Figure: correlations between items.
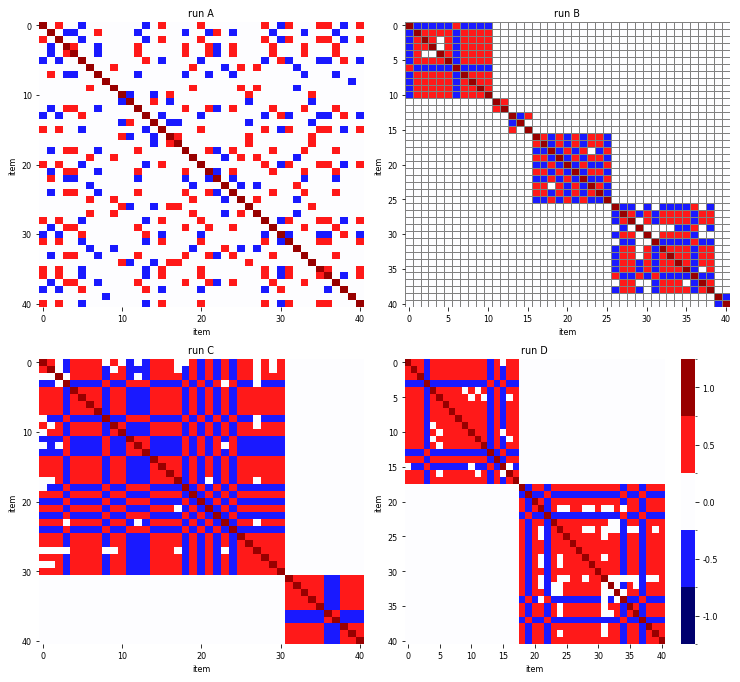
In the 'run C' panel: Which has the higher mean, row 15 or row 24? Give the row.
15
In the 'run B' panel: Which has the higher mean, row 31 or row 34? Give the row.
34
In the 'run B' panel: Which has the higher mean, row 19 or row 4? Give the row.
4
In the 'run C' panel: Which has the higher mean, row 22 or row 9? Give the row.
9
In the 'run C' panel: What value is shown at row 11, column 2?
-0.5
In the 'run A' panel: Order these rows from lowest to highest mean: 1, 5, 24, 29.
1, 5, 24, 29
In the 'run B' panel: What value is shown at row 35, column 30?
0.5
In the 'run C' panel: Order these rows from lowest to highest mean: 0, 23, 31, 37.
37, 31, 0, 23
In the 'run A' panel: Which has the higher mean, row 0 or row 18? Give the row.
18
